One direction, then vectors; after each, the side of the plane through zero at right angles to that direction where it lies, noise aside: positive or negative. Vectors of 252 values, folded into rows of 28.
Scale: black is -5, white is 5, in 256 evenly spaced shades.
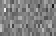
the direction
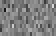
negative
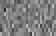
negative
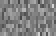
negative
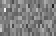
positive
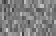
negative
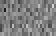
negative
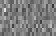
positive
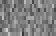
negative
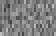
negative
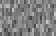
positive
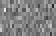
positive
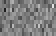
negative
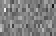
positive
